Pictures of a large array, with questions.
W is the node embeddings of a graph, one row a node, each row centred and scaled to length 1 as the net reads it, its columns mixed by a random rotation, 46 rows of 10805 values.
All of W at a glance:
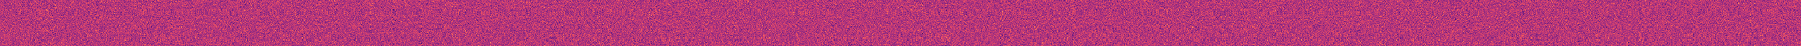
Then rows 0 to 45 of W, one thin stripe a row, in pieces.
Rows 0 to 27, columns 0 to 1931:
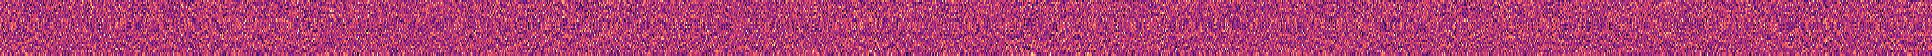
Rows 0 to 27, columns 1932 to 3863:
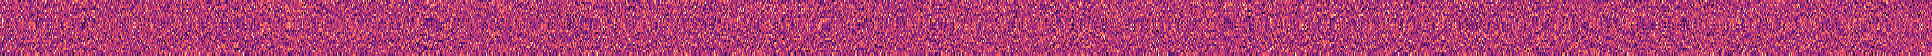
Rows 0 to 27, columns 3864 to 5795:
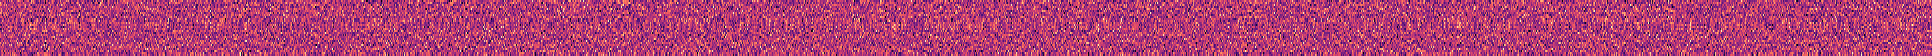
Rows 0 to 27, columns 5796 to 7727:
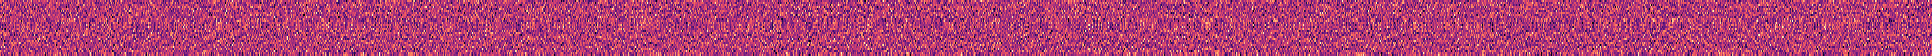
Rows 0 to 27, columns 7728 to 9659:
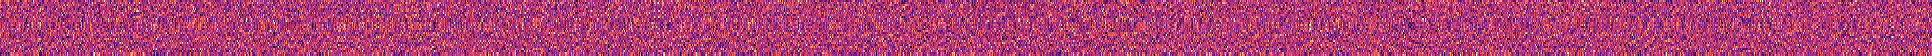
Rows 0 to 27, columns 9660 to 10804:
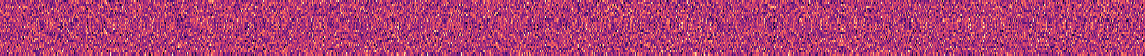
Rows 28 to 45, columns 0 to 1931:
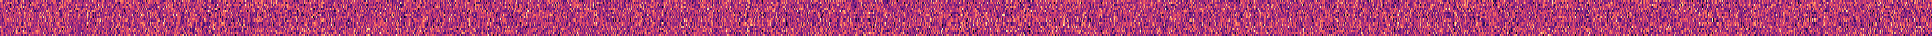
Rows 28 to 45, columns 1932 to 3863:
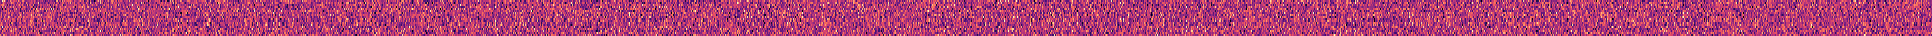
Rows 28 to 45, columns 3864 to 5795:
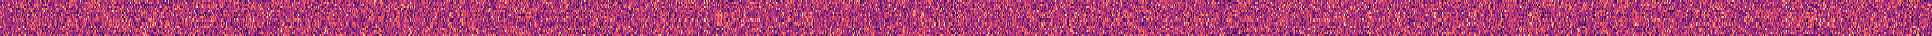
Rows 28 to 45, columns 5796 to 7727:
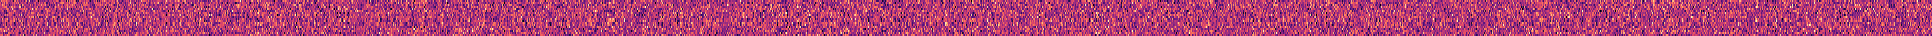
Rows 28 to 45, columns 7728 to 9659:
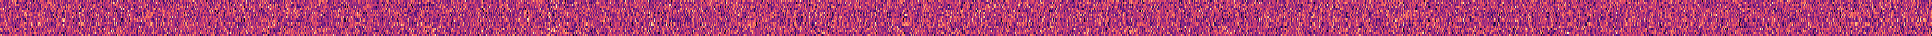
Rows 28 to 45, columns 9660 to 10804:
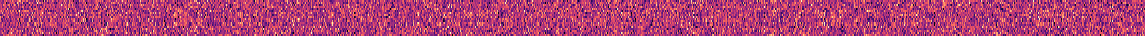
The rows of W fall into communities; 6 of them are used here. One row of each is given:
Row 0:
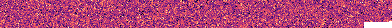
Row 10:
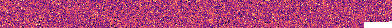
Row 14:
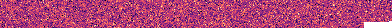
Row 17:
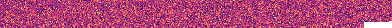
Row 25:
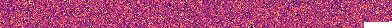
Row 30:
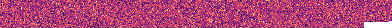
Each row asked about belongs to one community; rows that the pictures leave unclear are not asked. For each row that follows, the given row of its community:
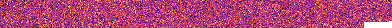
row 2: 17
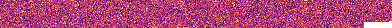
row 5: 25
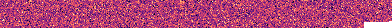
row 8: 25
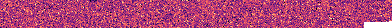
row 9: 10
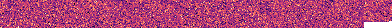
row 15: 30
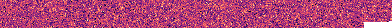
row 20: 14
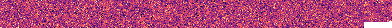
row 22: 0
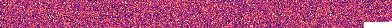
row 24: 10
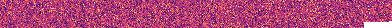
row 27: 14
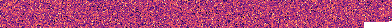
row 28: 10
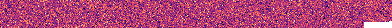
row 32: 30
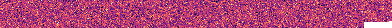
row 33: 0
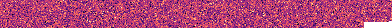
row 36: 14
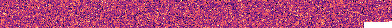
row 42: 0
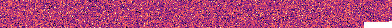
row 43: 10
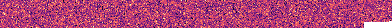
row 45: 0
